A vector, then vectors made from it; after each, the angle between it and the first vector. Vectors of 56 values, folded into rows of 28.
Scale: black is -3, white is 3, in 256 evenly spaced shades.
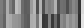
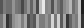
partly opposed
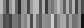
partly opposed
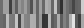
partly aligned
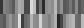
partly aligned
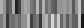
nearly opposite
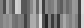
nearly parallel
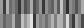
orthogonal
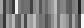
partly aligned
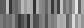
orthogonal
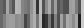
nearly parallel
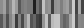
partly opposed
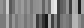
partly aligned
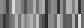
orthogonal
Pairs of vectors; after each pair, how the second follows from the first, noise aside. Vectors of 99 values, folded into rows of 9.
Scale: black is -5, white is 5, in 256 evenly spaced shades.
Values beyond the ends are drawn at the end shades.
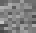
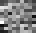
scaled up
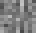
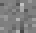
partly zeroed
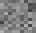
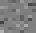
partly zeroed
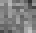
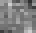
copied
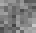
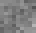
shrunk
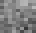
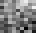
scaled up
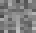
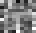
scaled up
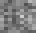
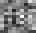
scaled up
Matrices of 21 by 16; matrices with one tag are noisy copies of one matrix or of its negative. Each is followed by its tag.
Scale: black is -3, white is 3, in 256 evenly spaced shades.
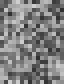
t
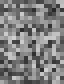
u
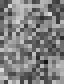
t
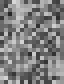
t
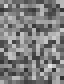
u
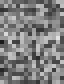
u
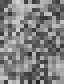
t
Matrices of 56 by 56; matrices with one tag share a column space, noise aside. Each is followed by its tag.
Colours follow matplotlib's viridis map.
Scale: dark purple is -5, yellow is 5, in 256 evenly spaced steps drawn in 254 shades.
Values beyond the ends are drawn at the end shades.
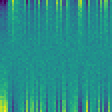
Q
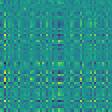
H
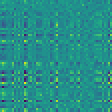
H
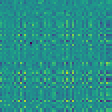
H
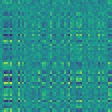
H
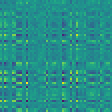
H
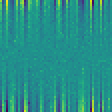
Q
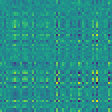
H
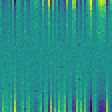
Q
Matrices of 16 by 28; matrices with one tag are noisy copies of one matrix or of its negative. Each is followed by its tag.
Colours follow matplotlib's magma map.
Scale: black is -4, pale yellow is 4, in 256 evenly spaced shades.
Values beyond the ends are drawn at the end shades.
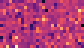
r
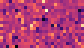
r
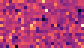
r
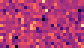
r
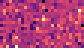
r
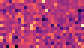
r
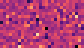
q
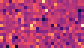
r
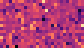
r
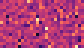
q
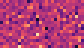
q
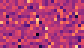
q
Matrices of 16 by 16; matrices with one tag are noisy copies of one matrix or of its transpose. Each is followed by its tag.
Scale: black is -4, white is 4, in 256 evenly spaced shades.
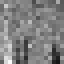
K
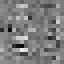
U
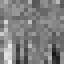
K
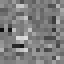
U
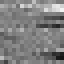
K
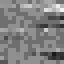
K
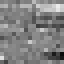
K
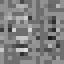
U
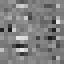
U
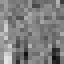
K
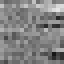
K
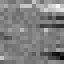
K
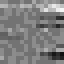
K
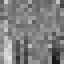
K
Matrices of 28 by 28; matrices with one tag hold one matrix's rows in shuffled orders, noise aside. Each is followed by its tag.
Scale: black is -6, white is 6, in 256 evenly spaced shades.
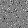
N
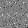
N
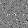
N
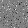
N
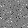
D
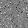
D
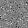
D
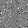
D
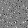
N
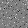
N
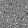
N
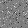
N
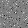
N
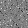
D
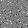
D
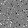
D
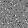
N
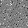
D
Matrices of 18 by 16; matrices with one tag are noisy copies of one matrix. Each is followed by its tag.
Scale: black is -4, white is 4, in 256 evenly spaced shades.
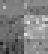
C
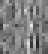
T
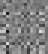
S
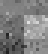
C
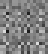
S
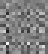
S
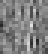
T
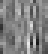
T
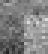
C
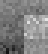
C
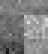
C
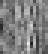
T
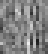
T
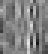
T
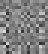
S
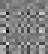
S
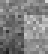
C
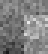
C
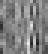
T
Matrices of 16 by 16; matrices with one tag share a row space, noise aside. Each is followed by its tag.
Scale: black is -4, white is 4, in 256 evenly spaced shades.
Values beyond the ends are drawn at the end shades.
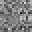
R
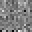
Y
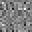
Y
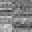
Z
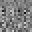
Y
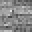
Z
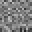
R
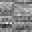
Z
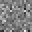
Y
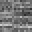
Z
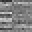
Z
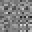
R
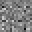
Y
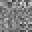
R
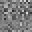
R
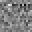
R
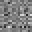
R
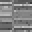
Z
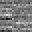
Z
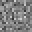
Y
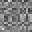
R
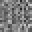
R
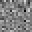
Y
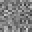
R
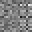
R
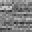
Z
